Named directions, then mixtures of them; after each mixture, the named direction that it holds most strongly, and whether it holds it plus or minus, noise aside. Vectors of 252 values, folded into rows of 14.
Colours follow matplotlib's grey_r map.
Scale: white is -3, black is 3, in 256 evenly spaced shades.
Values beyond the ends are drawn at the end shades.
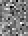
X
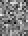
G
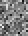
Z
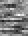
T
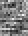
T, plus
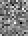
G, minus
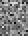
G, plus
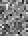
Z, plus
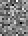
X, minus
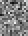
G, minus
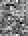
X, minus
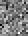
Z, minus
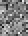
Z, minus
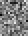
G, minus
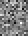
G, plus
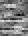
T, minus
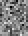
X, plus
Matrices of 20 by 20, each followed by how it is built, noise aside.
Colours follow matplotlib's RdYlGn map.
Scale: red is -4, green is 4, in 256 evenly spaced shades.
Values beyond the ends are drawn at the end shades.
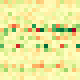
uneven rows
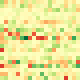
uneven rows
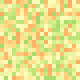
noise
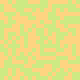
noise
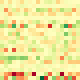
uneven rows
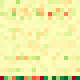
uneven rows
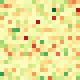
noise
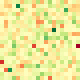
noise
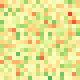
noise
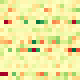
uneven rows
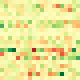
uneven rows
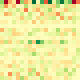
uneven rows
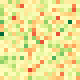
noise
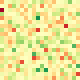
noise
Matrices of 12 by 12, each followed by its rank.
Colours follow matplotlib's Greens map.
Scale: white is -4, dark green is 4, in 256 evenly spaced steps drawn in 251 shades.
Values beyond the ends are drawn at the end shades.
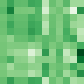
two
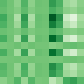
one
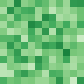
full rank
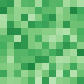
full rank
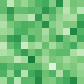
full rank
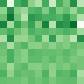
two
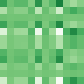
one
